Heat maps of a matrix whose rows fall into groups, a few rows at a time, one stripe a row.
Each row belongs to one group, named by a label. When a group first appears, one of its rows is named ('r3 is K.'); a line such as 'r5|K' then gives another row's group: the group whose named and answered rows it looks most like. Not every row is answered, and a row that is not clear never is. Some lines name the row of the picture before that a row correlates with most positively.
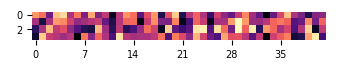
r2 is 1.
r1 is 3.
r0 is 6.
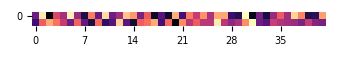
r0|6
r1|1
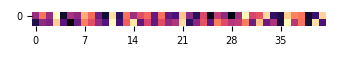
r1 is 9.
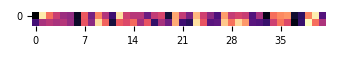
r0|3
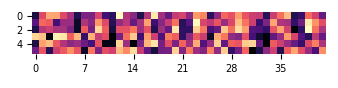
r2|3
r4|1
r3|6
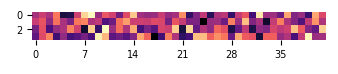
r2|6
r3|1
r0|9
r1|3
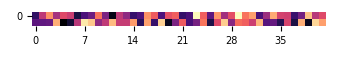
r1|9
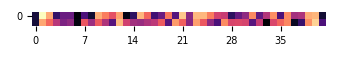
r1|3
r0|1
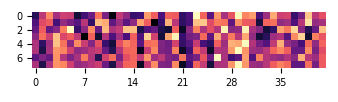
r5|3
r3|6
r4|3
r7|3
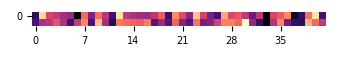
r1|3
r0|3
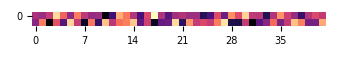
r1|6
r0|3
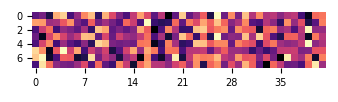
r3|9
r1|6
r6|6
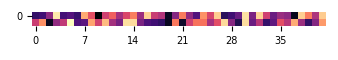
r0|9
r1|6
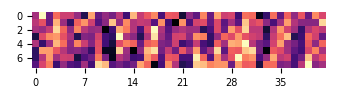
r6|1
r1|9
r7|1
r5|1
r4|3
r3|3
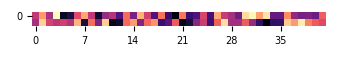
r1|6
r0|9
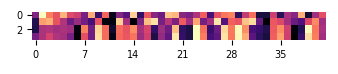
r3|3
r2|3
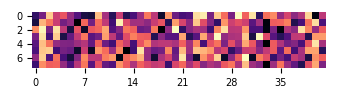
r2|6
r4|1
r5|1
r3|9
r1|3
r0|1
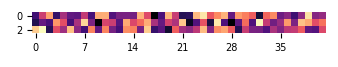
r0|1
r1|9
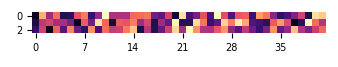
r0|9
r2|6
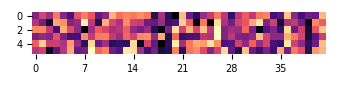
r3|9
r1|9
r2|6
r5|6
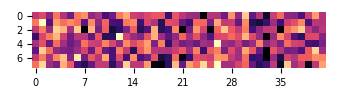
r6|6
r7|6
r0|3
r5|1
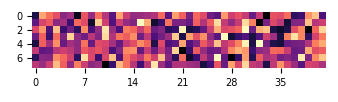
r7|3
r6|9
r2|9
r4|9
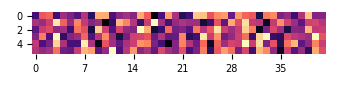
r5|9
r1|3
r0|1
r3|9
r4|9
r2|1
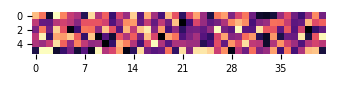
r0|6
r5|1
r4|3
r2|9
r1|3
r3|6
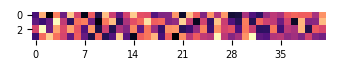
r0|6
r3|1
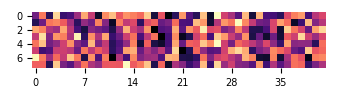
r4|6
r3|6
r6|6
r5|3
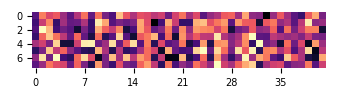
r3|1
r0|3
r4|9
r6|9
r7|1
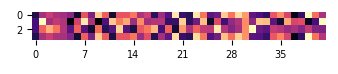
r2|1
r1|9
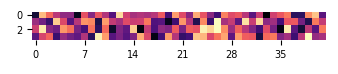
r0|3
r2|6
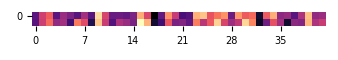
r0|1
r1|1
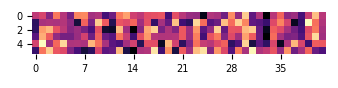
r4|6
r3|1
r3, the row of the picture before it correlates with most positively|1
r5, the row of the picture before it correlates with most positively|0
